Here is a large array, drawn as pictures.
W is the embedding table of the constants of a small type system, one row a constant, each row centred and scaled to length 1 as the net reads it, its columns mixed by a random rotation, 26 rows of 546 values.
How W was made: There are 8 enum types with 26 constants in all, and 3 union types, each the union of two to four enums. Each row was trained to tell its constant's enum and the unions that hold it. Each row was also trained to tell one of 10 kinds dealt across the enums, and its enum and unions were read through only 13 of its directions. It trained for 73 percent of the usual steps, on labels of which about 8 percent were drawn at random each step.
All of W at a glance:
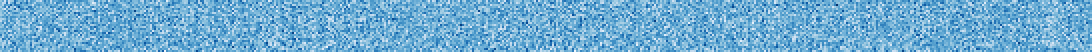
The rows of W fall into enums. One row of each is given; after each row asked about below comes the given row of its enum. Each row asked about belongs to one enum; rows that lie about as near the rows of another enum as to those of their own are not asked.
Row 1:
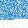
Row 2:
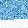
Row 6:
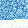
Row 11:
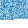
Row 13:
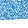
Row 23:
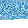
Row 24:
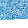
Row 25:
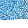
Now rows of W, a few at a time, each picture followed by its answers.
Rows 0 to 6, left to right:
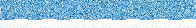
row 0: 6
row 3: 23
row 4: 1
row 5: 13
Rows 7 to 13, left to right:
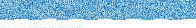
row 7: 23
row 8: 25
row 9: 2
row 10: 25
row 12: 2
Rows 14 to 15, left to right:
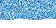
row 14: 11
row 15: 6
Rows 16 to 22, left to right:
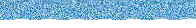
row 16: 13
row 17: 24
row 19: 23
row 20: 1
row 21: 6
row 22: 2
